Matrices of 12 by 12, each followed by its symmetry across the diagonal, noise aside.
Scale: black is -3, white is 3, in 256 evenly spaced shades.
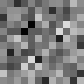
symmetric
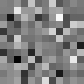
antisymmetric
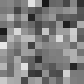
antisymmetric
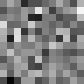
antisymmetric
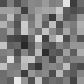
neither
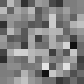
symmetric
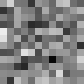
neither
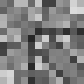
symmetric
